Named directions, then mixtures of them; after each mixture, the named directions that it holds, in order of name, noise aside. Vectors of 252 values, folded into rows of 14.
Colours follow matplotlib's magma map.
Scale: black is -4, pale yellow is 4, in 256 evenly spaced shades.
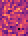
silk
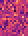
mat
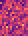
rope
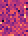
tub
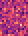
mat, silk, tub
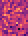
silk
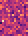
rope, tub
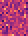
rope, silk, tub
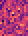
rope, silk, tub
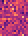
mat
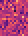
mat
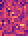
rope, silk, tub
